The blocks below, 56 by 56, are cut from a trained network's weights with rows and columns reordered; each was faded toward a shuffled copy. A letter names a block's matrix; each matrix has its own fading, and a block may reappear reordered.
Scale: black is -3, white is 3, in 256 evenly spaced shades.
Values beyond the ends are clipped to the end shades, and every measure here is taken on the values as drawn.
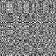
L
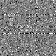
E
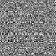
L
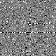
E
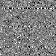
E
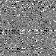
E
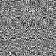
L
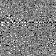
E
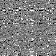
E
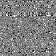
E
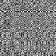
L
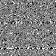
E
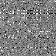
E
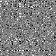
E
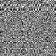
L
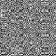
L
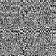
L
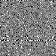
E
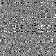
E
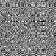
L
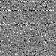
E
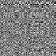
L
